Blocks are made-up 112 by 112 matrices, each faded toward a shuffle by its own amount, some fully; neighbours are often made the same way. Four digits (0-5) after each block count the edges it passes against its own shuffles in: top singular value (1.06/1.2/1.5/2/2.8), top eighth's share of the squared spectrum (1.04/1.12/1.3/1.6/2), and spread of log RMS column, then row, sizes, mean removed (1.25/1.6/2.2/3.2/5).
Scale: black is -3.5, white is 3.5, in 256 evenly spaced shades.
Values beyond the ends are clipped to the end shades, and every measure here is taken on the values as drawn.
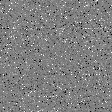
2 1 0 0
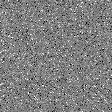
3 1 0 0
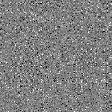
4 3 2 2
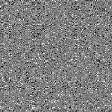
4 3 2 2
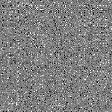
4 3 2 2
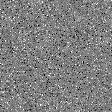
2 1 0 0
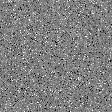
0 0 0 0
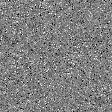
0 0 1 0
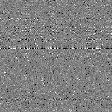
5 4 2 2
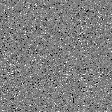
3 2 0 0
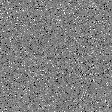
3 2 0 1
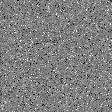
2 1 0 0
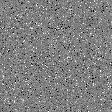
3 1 0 0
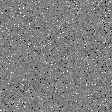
2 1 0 0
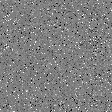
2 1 0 0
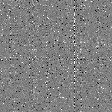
4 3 2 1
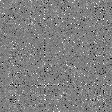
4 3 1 1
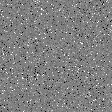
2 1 0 0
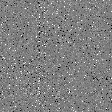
3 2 1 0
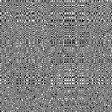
5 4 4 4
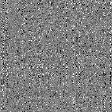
2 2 3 2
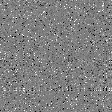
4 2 1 1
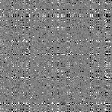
5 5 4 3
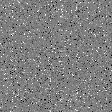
3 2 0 0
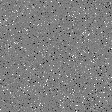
0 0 0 0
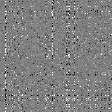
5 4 3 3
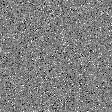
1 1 0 0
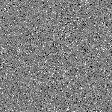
2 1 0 0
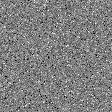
0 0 0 0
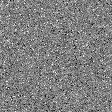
0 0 0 0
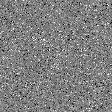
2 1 0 1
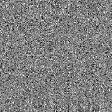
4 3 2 1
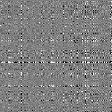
5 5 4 4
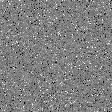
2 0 0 0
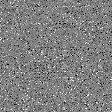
3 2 0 1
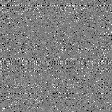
4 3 2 3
